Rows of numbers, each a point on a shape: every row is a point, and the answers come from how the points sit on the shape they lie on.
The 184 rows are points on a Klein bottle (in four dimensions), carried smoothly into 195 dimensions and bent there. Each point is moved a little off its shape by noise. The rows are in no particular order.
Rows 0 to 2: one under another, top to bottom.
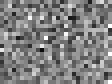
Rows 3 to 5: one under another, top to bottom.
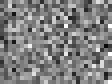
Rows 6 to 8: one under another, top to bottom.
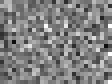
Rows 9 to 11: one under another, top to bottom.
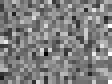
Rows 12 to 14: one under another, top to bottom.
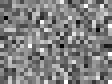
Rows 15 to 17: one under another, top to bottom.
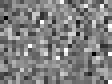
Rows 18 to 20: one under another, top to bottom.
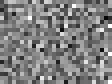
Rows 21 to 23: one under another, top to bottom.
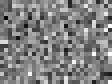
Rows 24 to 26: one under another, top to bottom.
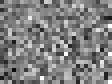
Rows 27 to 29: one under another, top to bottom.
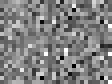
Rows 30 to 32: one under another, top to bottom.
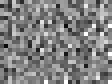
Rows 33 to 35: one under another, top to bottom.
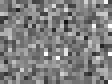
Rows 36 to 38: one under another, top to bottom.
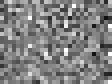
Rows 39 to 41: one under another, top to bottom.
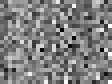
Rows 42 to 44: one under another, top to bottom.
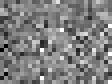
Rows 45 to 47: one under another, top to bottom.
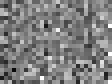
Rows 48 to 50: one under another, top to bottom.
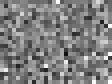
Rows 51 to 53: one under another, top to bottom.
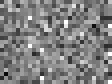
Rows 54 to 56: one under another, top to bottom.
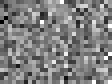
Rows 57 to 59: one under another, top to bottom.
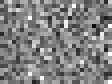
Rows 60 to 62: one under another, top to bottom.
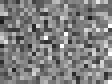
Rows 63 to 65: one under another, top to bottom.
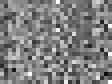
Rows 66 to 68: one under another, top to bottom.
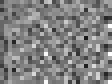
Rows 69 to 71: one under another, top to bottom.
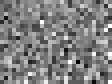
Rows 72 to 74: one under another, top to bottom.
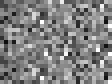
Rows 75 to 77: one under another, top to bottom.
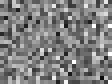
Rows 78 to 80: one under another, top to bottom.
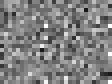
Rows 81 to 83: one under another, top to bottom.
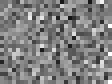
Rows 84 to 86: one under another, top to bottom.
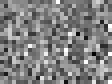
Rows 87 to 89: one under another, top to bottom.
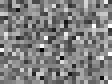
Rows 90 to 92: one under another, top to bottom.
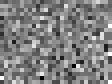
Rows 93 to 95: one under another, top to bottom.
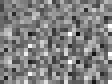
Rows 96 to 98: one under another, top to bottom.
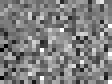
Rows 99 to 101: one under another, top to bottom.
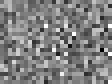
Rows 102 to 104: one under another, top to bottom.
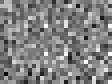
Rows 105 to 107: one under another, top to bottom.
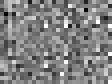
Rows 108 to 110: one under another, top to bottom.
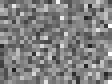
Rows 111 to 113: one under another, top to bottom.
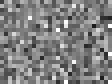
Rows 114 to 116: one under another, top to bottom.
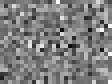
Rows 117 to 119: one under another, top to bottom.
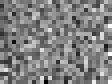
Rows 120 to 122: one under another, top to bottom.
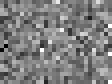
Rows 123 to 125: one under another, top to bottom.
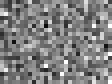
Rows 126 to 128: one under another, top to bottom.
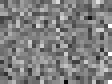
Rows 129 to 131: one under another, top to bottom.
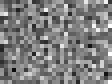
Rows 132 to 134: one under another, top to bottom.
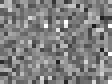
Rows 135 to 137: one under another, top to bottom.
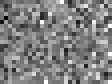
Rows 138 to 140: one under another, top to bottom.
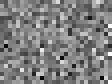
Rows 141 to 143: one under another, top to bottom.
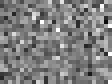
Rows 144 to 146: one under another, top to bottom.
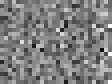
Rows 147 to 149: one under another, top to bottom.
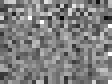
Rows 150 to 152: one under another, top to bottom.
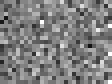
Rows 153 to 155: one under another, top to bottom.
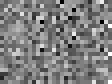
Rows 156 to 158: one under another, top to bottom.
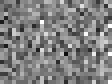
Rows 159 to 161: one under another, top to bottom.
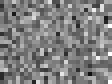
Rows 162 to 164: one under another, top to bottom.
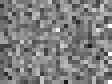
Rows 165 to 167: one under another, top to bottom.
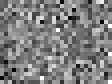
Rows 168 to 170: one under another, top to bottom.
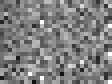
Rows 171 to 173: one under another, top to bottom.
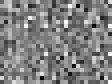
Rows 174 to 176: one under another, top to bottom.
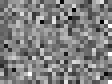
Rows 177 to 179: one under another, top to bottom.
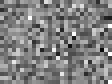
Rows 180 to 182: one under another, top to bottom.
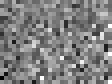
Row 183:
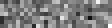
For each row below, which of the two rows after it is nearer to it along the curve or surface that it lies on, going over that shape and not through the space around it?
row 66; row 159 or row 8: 8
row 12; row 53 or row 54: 54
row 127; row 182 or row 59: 59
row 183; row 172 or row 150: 172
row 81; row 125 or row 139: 125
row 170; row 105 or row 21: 21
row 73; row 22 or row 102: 102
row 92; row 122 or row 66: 122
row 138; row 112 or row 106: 112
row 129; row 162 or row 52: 162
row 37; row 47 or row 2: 2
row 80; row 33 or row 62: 62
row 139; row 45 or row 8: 8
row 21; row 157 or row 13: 157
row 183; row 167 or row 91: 91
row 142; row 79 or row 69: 79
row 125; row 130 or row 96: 130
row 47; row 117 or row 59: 117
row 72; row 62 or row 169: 62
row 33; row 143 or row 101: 143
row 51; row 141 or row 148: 148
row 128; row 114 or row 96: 114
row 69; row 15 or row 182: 182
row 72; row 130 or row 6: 6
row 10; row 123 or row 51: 123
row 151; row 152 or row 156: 152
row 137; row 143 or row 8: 8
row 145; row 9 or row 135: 9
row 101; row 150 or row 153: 153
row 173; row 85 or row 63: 63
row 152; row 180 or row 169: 169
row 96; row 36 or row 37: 37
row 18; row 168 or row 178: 168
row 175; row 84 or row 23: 23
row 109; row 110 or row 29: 29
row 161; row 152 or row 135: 152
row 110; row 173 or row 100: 100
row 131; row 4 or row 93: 4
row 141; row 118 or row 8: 118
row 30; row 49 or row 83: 83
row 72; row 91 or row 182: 91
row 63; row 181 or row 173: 173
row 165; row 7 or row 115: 115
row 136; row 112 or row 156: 112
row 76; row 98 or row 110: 110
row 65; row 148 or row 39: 148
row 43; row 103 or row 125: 103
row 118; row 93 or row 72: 72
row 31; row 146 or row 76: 76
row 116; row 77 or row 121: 77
